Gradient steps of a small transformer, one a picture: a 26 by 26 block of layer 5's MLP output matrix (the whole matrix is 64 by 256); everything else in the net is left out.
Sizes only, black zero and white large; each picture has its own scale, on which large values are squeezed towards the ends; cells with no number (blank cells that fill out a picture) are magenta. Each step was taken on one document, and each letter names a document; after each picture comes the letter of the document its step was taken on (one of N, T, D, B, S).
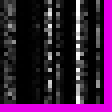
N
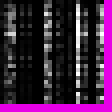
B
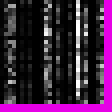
B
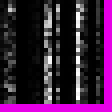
N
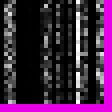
B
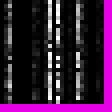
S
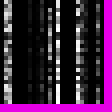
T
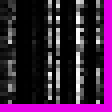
N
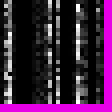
T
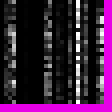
B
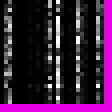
S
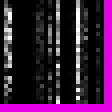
T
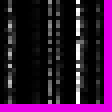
N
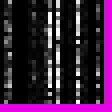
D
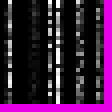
S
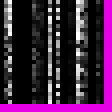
T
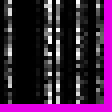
D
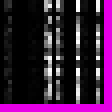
D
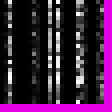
S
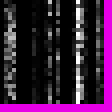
N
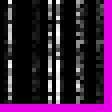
S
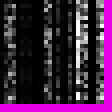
B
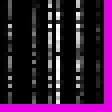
S
